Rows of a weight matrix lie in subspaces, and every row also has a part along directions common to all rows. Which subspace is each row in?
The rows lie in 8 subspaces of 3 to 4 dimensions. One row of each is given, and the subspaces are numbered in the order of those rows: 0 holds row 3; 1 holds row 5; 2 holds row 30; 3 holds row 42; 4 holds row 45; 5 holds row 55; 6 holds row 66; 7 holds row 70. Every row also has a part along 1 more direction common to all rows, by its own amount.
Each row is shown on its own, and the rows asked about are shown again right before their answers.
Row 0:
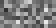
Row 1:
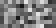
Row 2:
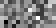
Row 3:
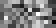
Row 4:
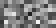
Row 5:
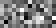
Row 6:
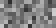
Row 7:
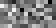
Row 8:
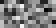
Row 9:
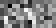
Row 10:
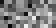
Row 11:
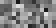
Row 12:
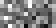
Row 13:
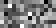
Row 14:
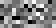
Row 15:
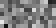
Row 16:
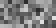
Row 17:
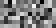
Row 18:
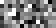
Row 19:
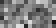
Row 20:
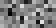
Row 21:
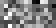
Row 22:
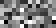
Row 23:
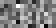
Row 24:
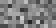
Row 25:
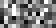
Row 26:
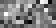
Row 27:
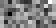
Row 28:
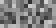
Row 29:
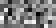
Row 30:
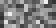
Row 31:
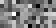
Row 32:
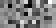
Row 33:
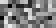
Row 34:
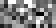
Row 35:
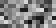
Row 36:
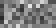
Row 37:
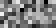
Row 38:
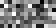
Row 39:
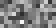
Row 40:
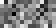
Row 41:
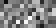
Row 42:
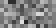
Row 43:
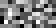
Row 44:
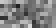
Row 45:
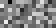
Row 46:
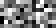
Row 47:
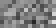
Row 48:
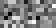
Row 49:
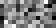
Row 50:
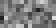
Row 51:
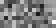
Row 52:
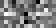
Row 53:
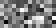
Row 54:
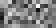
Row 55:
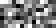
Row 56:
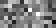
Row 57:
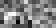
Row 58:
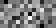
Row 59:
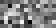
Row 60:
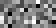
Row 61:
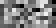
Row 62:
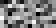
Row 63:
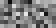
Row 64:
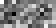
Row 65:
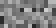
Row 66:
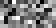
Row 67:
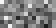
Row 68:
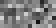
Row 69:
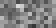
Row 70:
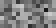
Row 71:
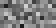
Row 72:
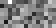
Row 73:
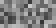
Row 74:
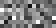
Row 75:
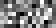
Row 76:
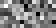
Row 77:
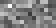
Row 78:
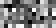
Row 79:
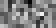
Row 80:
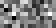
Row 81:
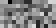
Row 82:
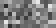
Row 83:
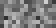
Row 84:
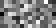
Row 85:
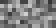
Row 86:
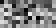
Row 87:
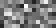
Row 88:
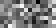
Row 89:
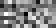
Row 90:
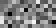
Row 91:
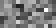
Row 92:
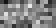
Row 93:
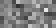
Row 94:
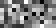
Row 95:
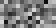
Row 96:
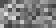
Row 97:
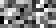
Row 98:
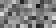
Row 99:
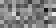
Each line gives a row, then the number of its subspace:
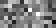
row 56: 0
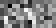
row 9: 5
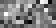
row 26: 5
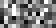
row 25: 6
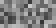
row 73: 6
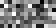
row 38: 7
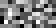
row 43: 4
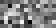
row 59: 5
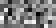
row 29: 0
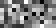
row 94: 1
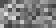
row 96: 5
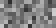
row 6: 4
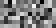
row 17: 6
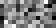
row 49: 2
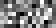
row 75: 6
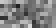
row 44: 5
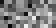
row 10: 3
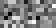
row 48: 2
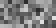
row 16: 1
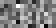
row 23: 7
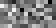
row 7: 3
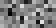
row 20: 1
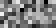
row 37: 4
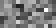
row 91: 7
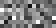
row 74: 1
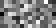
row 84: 4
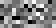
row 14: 2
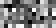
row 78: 4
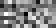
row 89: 3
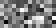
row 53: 1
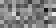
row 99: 7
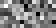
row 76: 6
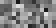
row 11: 7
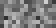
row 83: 2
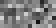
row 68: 1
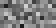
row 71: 6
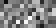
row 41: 2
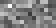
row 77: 5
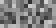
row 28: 6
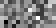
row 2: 2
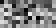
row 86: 3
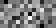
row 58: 2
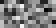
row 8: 0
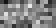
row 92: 5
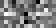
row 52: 3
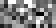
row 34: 3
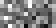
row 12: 3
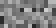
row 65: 4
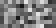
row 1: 0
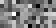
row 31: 7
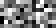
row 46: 4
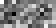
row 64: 6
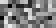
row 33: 5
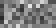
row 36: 1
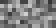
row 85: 5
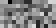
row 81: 3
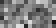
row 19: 1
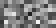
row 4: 2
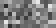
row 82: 2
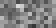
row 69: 7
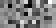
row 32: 5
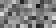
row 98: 7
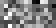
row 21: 2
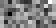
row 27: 3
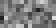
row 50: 1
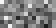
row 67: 3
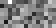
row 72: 4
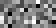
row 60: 0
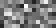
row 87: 2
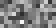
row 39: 6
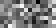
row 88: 0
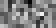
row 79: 3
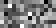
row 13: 6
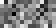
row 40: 6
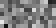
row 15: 4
